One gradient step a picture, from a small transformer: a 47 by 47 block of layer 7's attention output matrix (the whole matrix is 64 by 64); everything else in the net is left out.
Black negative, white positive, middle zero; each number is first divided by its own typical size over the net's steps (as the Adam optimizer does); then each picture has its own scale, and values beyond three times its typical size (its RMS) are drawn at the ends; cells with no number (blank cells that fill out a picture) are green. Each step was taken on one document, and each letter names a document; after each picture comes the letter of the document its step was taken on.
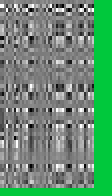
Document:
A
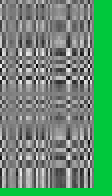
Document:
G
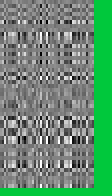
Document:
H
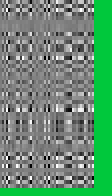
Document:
A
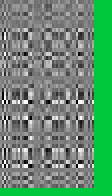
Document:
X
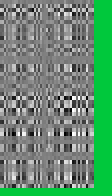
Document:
H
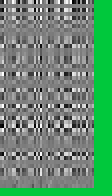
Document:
H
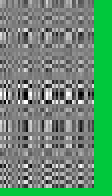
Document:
X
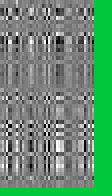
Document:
A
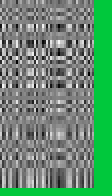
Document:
G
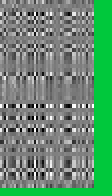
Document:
H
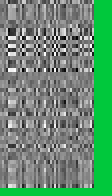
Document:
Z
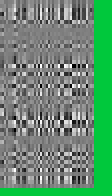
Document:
H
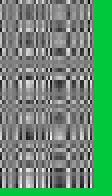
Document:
G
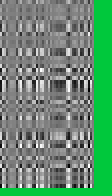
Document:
G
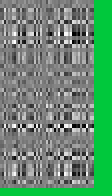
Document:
H
